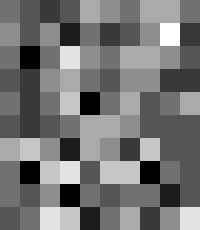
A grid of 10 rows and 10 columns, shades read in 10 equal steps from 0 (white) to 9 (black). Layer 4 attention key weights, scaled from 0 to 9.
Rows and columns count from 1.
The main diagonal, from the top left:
5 6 5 3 9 3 7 9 8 1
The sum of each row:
47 51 45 53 50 52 45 47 59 42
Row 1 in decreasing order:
7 6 6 5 5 5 4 3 3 3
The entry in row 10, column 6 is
5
